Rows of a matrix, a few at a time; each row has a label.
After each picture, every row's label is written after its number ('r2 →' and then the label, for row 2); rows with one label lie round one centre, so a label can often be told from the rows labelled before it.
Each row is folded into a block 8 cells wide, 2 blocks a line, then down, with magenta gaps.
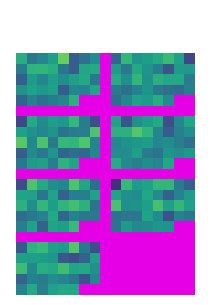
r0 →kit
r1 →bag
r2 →bag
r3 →kit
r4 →bag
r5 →bag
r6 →bag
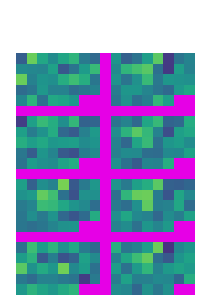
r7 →bag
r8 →kit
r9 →bag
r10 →kit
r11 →kit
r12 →kit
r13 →bag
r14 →kit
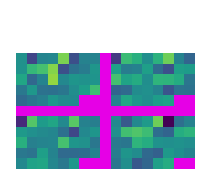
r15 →kit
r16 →bag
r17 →bag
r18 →kit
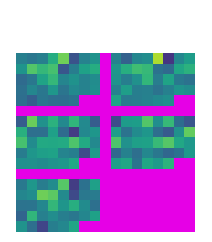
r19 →kit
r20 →kit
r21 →bag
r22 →bag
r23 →kit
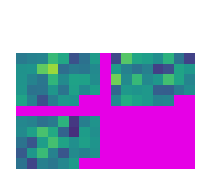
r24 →kit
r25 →bag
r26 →kit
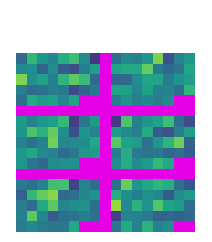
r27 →bag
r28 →kit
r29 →kit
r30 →bag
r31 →kit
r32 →bag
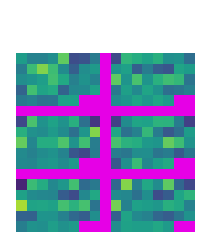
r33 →kit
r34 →bag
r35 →bag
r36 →bag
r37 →bag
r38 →bag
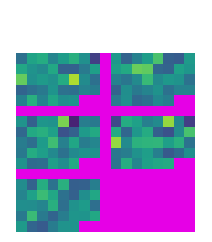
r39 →bag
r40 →kit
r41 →kit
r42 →bag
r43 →kit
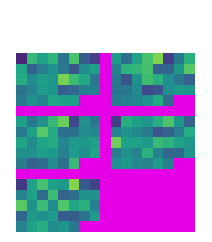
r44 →bag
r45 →kit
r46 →kit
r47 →bag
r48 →bag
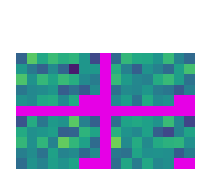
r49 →bag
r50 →bag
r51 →bag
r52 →bag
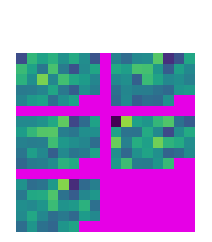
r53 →bag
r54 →kit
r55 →kit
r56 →bag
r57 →kit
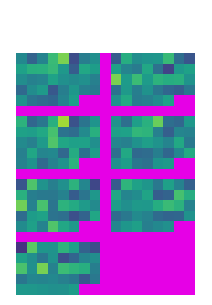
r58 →kit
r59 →bag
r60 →kit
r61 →kit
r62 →bag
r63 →bag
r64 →bag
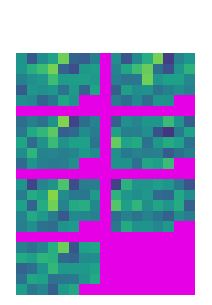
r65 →kit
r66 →kit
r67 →kit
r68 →bag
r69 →kit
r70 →bag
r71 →kit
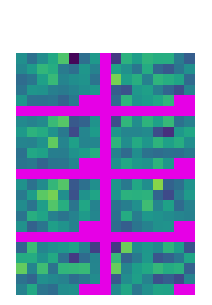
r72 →kit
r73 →bag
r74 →kit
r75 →bag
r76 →kit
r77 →kit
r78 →bag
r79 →bag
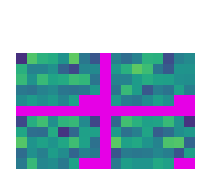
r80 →bag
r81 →kit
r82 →bag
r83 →bag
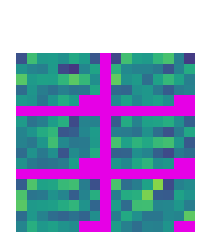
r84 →bag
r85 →bag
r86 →kit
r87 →bag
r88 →bag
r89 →kit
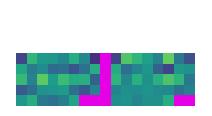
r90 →bag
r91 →bag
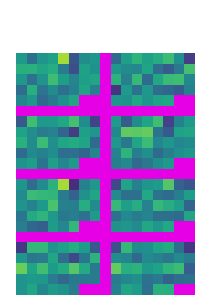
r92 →kit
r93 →bag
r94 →bag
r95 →kit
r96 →kit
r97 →bag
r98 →bag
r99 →bag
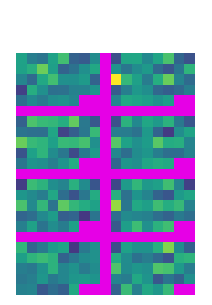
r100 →kit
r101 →bag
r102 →bag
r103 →bag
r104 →bag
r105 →bag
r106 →kit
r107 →bag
